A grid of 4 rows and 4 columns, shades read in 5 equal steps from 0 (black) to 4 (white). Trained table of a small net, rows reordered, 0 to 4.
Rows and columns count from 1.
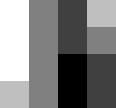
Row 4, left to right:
3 2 0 1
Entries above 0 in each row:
4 4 3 3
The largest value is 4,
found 3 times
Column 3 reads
1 1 0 0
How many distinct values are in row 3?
4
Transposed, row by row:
4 4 4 3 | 2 2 2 2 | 1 1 0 0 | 3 2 1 1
